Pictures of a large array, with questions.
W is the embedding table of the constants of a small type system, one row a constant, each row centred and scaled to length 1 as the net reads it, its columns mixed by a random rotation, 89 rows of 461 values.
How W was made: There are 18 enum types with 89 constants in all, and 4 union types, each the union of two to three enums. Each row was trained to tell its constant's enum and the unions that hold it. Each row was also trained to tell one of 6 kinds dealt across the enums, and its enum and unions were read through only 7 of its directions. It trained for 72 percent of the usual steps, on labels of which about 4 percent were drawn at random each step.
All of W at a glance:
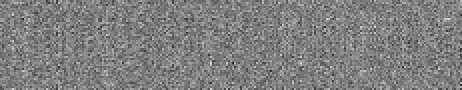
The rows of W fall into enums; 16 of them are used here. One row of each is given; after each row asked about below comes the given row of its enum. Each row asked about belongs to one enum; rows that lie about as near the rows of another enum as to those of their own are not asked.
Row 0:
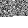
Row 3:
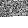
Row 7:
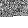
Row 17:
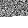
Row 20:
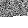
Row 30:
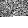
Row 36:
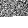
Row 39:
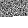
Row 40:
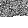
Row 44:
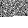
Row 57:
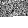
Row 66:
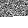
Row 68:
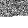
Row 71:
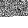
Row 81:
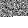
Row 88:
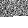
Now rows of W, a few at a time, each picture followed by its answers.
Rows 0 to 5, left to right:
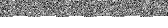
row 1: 66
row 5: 30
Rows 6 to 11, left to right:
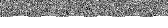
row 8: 30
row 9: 0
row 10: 7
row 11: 3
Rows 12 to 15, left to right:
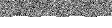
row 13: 81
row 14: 40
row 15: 20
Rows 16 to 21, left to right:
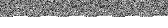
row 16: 57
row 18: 20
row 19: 20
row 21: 44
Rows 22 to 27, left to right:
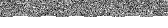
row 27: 81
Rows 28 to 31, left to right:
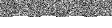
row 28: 3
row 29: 44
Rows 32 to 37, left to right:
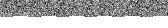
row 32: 81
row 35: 0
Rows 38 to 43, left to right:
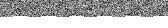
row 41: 0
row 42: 40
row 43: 88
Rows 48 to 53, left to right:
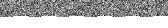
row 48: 88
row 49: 20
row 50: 40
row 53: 0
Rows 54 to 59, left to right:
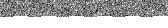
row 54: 88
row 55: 81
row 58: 88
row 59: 17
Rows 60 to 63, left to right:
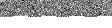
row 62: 88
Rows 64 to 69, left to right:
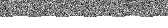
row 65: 7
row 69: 0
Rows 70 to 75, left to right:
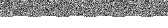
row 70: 81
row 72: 44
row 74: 7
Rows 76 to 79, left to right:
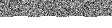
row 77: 36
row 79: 44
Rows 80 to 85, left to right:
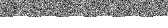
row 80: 3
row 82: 7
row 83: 17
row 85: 20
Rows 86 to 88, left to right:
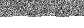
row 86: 66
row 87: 7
